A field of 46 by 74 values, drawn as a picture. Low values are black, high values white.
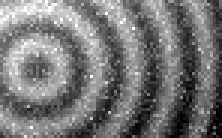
The top left is the ninth with the highest average. The field climbs toward the top left. The bottom right is the ninth with the lowest average. Rings spread out from the middle left.
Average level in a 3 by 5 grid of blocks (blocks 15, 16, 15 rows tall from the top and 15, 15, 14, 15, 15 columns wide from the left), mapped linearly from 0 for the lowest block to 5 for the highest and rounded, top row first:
54432 | 43321 | 32210
